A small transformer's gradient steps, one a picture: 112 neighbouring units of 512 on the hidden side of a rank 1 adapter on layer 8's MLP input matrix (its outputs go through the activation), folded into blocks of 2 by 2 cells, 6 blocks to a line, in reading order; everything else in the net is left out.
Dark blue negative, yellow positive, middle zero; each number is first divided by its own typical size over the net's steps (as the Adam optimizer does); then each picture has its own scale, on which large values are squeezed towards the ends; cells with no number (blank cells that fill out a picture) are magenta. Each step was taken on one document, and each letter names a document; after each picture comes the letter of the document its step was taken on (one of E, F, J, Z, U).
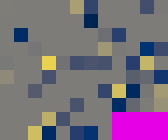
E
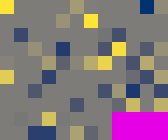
E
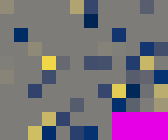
E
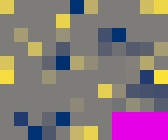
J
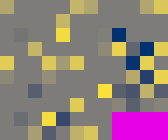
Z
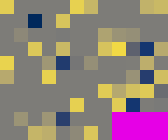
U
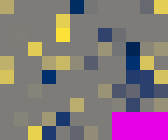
Z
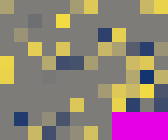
U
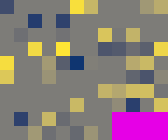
U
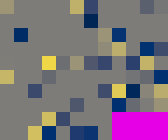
E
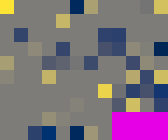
J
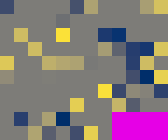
Z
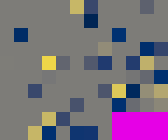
E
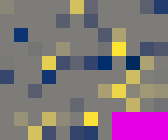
E
